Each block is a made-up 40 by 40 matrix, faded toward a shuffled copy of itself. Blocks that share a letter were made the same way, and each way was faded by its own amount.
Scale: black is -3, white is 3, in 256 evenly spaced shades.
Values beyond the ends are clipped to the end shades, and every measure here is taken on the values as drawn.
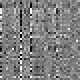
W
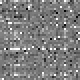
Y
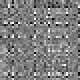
W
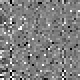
Y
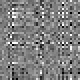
W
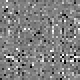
Y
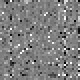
Y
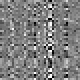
W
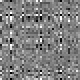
W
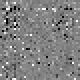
Y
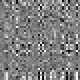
W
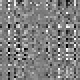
W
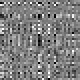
W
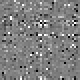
Y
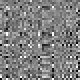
W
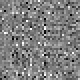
Y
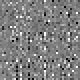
Y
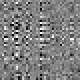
W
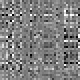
W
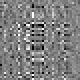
W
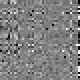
W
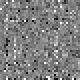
Y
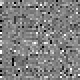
Y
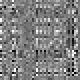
W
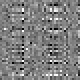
W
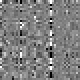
W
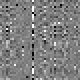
W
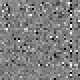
Y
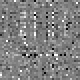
Y
